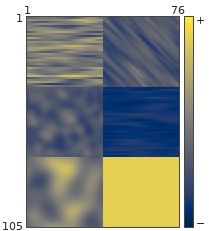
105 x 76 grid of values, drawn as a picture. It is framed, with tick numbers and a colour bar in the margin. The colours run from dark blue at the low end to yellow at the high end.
It is made of 3 by 2 panels. Panel 1,1: middling, streaked across, strong in contrast. Panel 1,2: low, slanting down to the right. Panel 2,1: low, blotchy. Panel 2,2: very low, streaked across, faint in contrast. Panel 3,1: middling, smooth, strong in contrast. Panel 3,2: very high, flat.
